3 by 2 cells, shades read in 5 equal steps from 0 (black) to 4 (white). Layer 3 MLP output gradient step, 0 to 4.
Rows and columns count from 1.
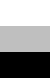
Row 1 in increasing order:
4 4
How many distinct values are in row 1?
1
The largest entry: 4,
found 2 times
